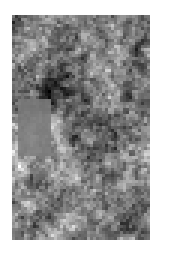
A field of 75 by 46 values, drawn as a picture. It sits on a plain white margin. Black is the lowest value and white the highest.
The middle left is the smoothest part. An odd patch, calmer than its surroundings, sits in the middle left. The texture is blotchy. Neither half mirrors the other.
